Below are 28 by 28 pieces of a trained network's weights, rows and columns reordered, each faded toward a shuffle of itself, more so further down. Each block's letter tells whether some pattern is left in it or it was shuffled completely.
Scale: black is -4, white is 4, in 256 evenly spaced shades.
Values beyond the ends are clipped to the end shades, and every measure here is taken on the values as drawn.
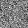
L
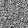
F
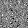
F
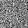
F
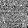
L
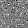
F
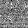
L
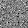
F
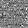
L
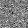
F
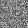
F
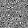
L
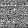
L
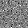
L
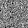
F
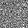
L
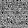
L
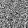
L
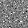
F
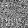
L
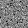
F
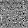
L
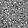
F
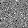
F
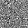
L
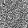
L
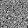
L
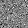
F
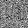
L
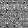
L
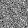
F
